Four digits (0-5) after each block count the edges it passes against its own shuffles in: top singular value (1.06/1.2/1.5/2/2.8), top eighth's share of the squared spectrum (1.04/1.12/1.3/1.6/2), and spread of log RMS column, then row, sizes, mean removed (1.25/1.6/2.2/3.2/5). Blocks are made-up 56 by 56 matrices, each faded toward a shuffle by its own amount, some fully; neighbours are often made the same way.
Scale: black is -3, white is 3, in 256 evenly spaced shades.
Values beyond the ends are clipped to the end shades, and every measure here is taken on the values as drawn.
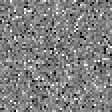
0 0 0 0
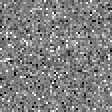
0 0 0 0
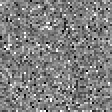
1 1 0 1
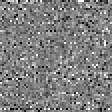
2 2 0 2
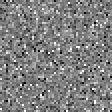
0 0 0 0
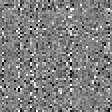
4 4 3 2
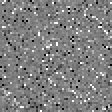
0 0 0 0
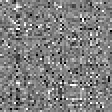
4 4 2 2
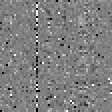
4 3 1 0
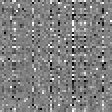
4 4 3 2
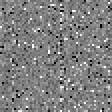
3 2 1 0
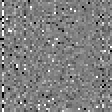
4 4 2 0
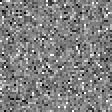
0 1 0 0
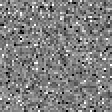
1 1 0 0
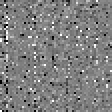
2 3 2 1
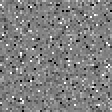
1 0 0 0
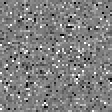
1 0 1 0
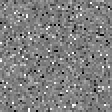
0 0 0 0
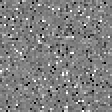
0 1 0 0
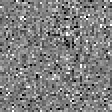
3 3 2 2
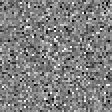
3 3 1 1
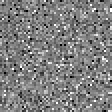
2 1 0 0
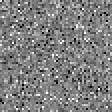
2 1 0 0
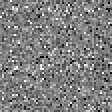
3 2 0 0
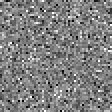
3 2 0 1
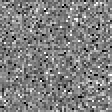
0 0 0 0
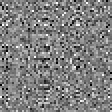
4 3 2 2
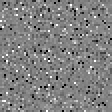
2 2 0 0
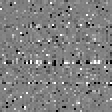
4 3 1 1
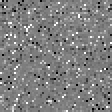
1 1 0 0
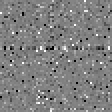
3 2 0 1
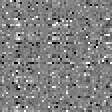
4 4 2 2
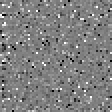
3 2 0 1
